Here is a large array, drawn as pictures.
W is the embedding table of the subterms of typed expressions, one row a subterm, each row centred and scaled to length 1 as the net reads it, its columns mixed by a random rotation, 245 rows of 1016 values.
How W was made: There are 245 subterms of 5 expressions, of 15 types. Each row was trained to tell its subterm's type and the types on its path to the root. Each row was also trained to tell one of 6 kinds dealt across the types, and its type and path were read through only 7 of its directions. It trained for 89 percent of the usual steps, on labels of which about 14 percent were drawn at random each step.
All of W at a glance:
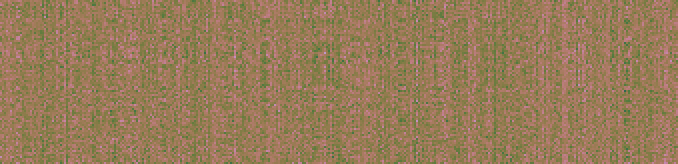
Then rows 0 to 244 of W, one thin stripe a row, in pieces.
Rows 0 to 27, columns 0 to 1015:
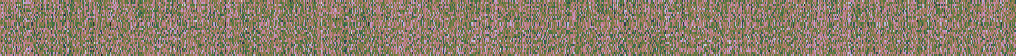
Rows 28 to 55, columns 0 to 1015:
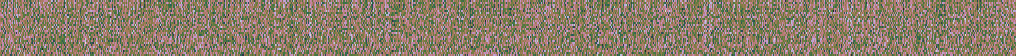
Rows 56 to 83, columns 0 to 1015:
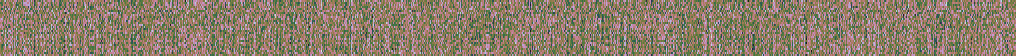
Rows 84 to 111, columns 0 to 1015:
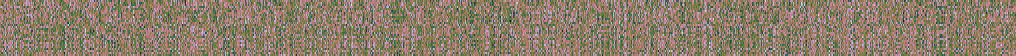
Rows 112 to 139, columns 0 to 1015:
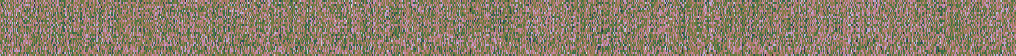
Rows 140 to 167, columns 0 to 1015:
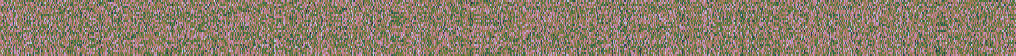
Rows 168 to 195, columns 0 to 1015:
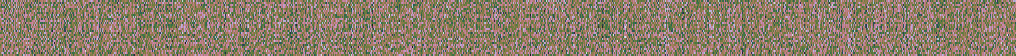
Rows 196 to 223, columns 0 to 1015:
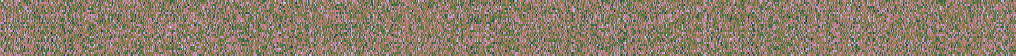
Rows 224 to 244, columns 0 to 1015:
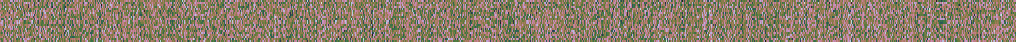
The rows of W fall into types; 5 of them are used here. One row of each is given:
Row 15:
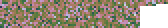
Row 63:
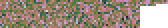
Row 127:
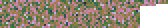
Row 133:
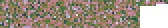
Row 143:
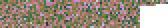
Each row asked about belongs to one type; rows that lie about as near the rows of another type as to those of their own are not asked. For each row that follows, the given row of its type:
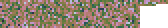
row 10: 15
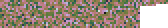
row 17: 63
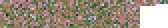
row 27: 127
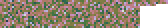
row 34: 143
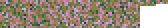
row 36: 133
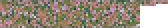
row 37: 143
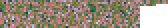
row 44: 133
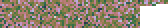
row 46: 15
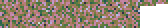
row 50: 63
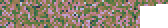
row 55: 133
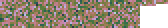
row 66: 127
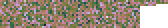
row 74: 127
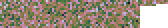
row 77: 127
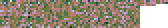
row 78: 143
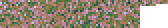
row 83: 127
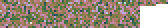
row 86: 143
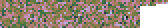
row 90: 63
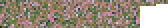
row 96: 133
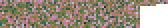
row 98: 15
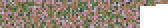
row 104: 127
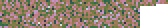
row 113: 63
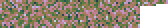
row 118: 127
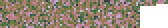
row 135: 63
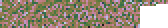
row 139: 15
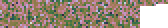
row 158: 143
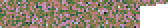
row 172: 63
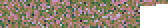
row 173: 63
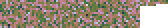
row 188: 63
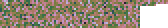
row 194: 63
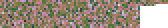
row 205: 127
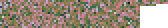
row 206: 127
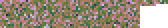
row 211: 127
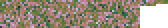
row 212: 133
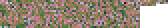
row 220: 63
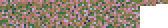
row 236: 15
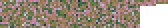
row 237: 127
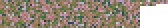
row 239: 63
